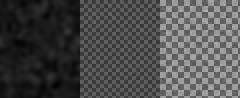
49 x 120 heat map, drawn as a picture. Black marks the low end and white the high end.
The table splits into one row of 3 panels. Panel 1,1: very low, blotchy, faint in contrast. Panel 1,2: low, checkered. Panel 1,3: middling, checkered, strong in contrast.
